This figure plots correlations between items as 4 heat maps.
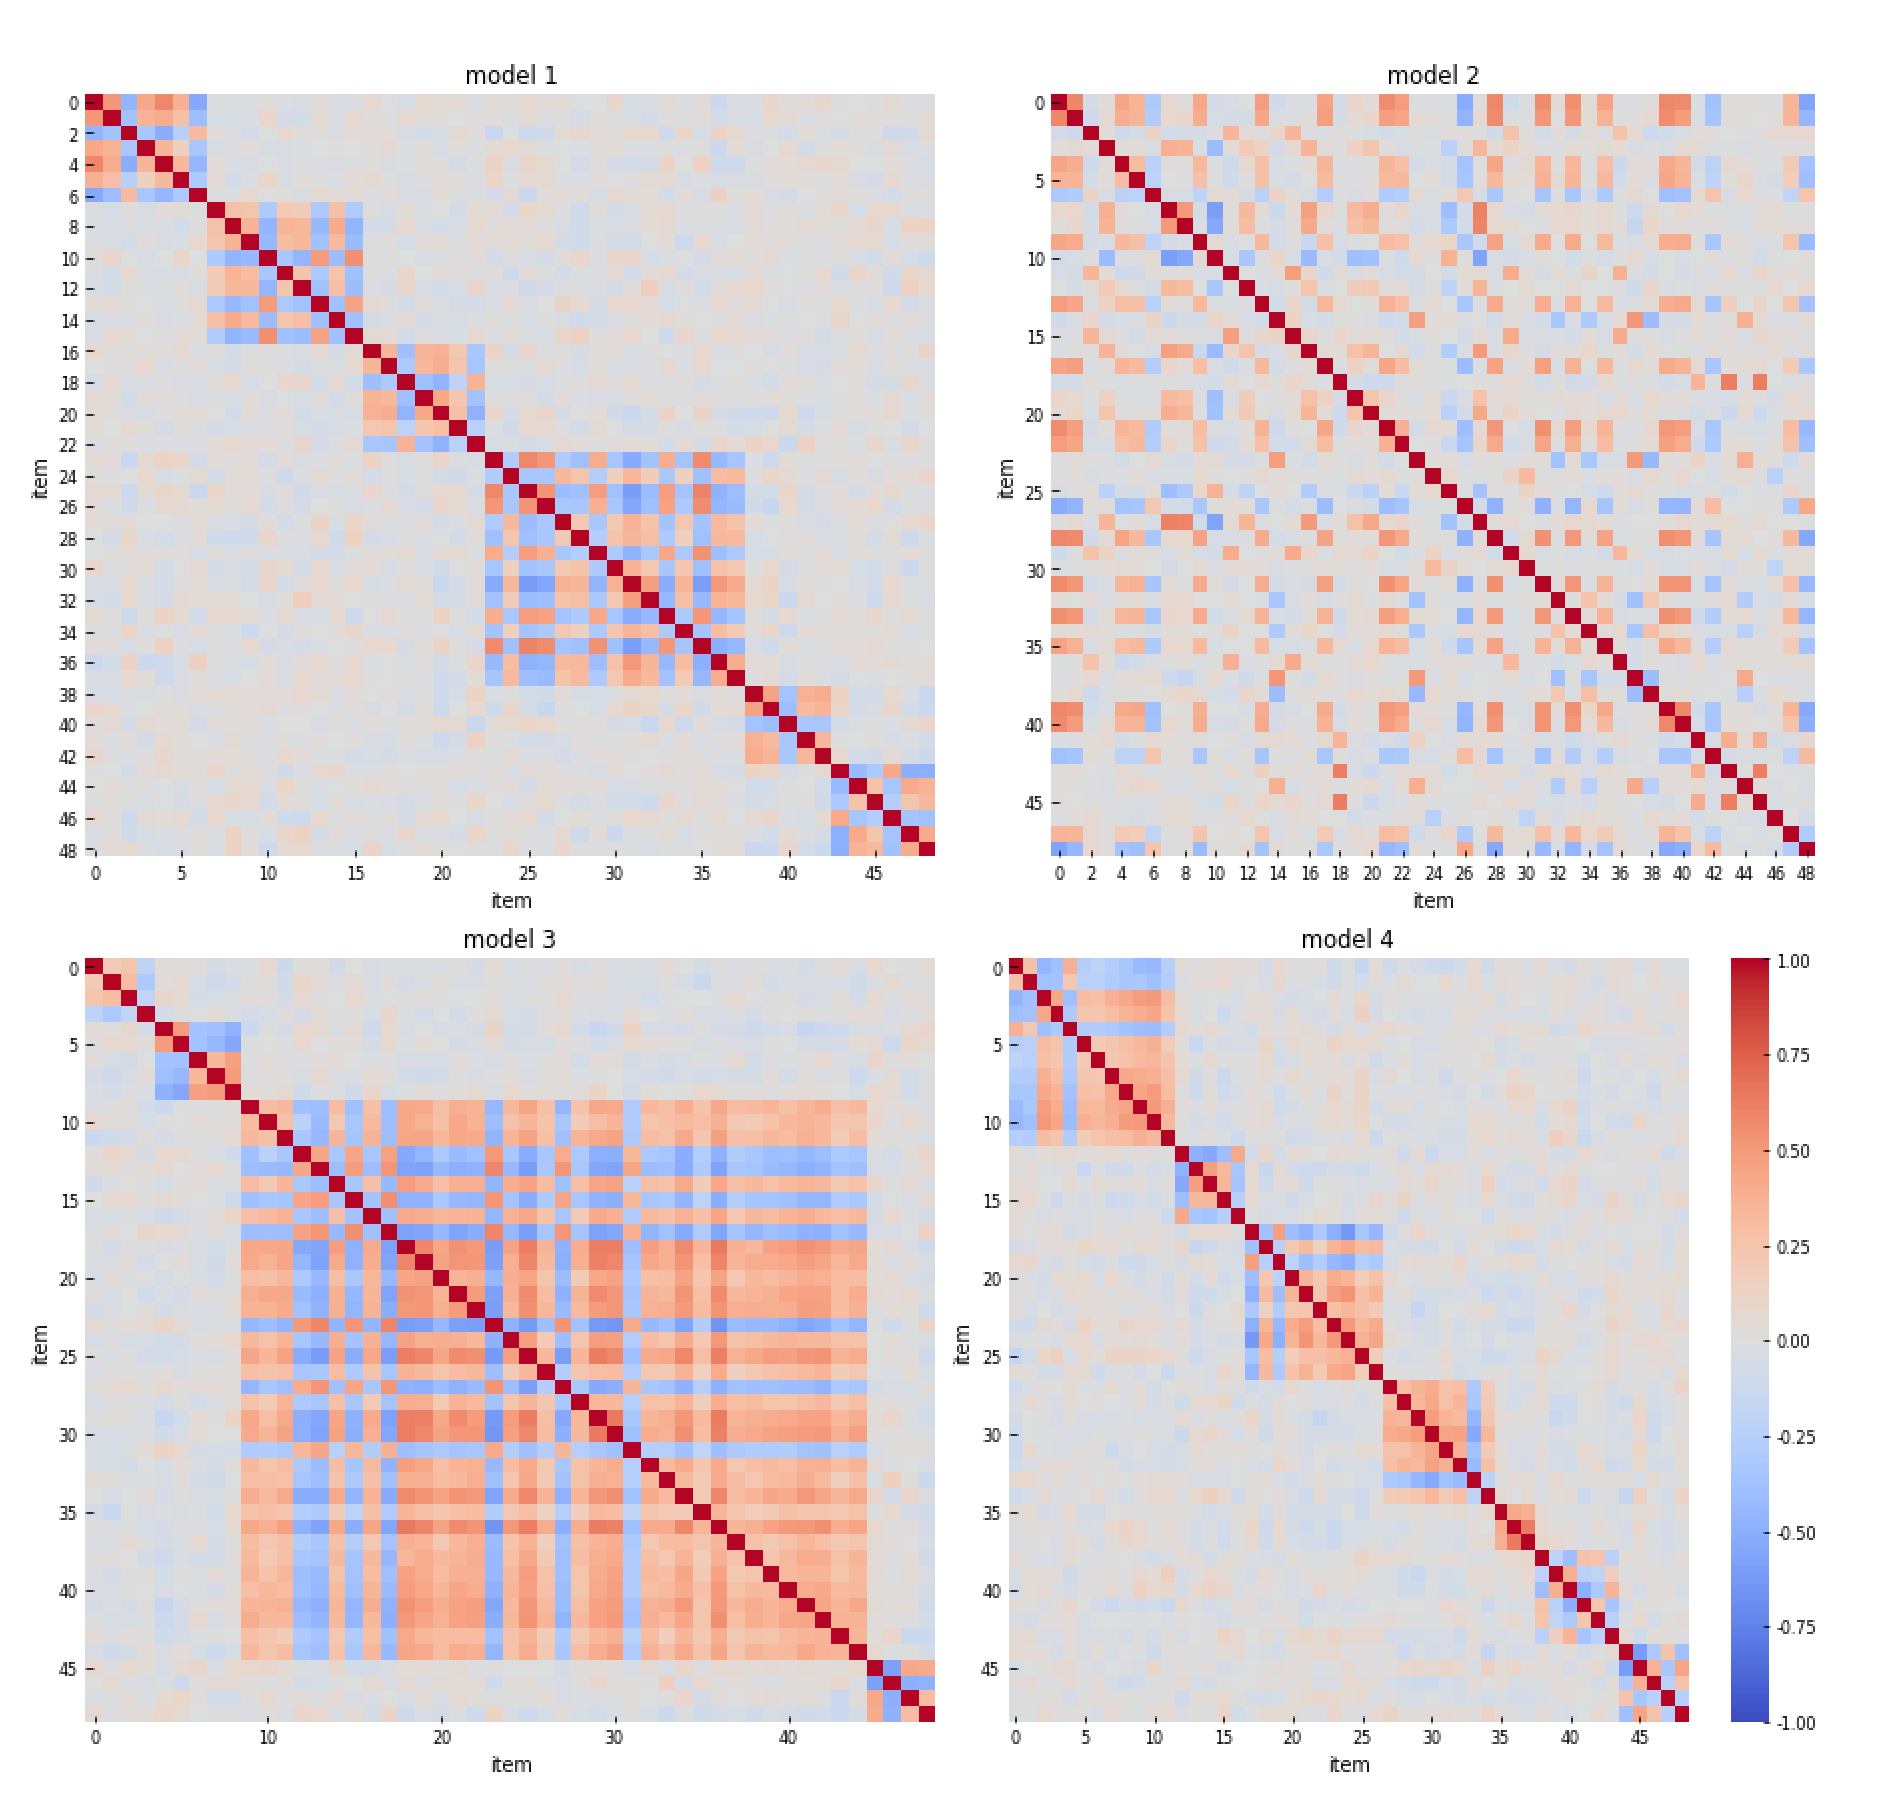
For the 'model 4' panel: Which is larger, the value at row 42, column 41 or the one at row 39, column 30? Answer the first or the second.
the first
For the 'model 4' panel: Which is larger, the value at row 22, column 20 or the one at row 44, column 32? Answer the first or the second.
the first
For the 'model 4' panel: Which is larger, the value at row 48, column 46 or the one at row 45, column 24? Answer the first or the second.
the first
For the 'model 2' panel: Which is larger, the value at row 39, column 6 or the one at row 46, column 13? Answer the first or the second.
the second
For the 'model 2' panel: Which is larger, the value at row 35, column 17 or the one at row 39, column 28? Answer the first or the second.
the second
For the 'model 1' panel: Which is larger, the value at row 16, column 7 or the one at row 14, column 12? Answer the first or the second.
the second
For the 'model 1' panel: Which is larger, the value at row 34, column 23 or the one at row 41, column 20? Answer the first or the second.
the second
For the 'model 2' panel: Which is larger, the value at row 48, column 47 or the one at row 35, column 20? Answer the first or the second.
the second
